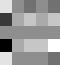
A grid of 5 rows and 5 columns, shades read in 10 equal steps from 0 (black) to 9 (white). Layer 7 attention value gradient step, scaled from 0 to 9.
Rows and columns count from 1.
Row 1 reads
8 5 4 5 4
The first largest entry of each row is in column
1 3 1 5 1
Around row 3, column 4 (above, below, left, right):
6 7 5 5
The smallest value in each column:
0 5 4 5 4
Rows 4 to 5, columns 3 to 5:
7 7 9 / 5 5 4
